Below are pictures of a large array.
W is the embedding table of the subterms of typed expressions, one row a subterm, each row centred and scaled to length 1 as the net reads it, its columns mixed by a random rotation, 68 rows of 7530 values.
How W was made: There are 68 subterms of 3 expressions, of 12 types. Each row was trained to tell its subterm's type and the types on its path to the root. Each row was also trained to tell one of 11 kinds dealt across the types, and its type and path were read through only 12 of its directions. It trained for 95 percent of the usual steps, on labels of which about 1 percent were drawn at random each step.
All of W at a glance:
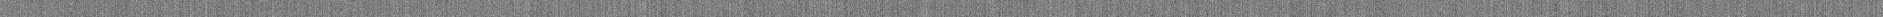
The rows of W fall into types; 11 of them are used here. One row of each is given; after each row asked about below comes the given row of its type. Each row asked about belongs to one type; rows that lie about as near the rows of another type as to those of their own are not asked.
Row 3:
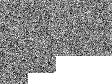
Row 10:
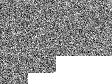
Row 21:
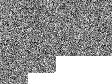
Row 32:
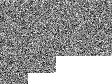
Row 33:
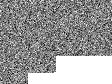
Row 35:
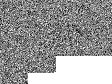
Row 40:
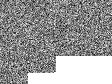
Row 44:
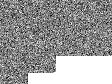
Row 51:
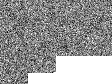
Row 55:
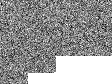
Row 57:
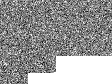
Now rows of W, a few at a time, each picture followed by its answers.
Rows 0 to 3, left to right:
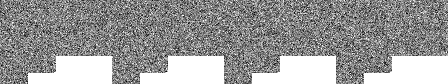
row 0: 3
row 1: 51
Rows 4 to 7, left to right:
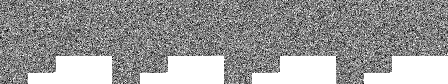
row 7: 35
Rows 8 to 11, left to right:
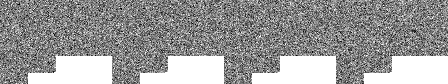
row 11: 35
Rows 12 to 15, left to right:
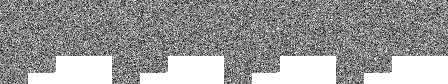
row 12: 32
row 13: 33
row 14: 57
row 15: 10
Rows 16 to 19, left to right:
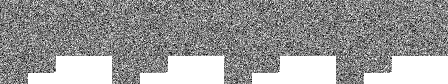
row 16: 44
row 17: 21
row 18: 40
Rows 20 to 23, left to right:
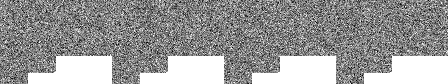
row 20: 21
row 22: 32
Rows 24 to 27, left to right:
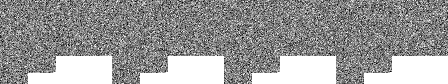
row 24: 57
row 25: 33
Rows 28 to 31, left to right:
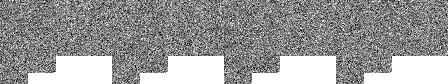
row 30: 10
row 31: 57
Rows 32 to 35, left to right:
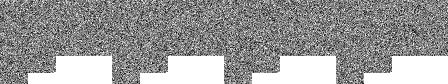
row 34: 57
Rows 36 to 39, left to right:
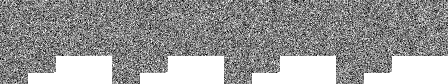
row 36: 32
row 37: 21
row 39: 21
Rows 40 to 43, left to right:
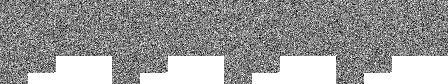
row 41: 44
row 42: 57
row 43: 35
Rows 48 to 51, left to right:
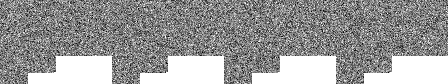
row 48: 55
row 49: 3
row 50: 55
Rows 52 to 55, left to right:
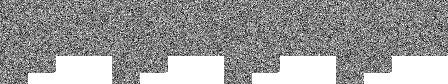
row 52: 3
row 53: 33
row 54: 51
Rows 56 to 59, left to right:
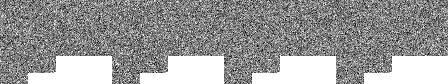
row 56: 40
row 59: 51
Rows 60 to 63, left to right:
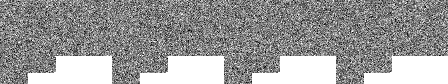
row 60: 21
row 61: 35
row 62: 44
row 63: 51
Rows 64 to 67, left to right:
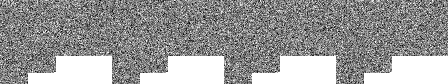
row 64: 32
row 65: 51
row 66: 40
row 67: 32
